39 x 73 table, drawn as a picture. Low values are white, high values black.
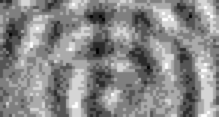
The centre is the ninth with the highest average. Stripes running up and down repeat 5 times from left to right. No overall slope runs across the table. Rings spread out from the bottom middle. No seam splits the table.
